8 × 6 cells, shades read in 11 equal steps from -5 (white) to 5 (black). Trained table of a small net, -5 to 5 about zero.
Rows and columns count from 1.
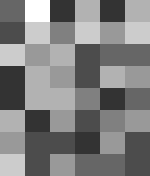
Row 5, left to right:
3 -2 -2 0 3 1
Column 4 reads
-2 -3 2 2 0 2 3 1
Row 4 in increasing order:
-2 -2 -1 -1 2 3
